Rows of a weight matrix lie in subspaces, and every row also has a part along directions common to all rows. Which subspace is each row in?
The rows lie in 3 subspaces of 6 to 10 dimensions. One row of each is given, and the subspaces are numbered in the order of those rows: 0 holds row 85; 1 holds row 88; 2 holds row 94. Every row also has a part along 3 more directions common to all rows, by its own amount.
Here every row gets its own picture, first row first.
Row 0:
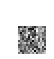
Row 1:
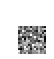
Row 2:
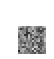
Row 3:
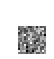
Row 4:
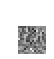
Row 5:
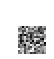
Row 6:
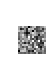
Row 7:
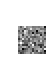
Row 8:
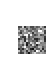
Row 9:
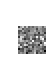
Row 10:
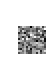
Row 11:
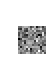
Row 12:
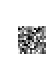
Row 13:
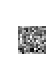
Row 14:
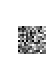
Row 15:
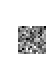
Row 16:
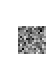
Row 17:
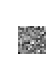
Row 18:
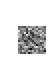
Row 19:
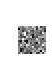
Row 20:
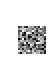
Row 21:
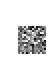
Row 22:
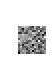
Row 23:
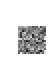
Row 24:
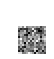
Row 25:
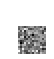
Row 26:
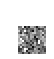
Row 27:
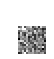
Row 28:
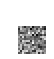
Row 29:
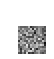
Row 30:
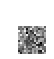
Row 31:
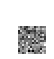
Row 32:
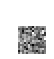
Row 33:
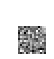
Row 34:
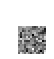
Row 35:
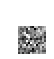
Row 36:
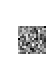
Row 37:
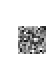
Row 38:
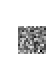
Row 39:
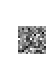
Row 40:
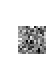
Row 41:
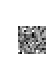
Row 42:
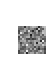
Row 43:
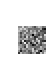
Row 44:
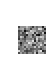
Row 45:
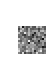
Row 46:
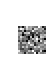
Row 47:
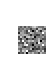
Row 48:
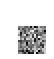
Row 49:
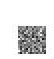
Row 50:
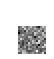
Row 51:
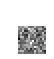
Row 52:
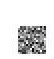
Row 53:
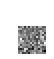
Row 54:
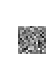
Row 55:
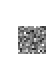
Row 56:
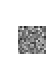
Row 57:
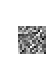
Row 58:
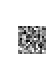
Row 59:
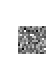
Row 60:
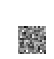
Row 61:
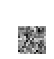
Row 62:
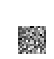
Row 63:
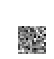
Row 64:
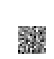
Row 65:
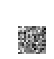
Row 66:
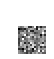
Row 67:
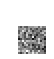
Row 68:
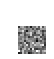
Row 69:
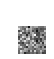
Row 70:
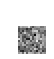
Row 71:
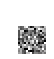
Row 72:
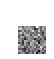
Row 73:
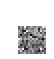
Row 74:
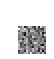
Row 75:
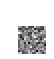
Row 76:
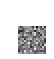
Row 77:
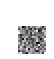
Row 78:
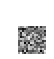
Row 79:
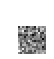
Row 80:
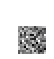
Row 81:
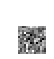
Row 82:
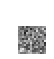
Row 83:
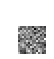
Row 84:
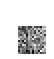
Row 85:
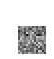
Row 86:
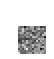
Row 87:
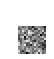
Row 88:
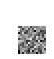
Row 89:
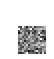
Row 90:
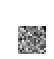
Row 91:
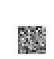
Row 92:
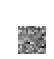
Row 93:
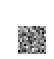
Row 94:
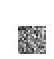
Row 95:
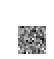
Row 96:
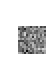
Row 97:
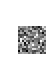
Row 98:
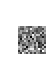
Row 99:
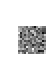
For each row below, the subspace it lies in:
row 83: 1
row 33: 2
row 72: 0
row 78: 2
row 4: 0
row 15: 1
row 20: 2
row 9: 0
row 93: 2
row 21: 1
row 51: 0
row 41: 1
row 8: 0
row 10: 1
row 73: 1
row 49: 1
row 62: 0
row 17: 1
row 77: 1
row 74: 2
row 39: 0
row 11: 0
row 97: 2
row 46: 0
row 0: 0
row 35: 0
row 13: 0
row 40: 0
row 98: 0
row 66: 2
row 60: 2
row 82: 2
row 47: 2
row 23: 2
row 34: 2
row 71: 0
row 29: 1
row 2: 0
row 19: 2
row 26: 0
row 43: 2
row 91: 2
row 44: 0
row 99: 2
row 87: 1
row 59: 1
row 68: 1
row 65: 2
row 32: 1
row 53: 0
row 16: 1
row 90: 1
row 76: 1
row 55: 2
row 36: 0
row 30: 0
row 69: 0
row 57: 1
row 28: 1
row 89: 1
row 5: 0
